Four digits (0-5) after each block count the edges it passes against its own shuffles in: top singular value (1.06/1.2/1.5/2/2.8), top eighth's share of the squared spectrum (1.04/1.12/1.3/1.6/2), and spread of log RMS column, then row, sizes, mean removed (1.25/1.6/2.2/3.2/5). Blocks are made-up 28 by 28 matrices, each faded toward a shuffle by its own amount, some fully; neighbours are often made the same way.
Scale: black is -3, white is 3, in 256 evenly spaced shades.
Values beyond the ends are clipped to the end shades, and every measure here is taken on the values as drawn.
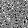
0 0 0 0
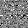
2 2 0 2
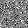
0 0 0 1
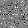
2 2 0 1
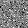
0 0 0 0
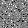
0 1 0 0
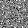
0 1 0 1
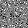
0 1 0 1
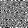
1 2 0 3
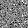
0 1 0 0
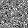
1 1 0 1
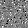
0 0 0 0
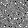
1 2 0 1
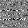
2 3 0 3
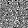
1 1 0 1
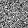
0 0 0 0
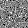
1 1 0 1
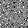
1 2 0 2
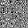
3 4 1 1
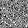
0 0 0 0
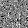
0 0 0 0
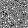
2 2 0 0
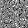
2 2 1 0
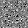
3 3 0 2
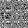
3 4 2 2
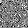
2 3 0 0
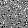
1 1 0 0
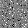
1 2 1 0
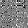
3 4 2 2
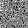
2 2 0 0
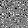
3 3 1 2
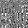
3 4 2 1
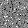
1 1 0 0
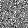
0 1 0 0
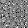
3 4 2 1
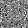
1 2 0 0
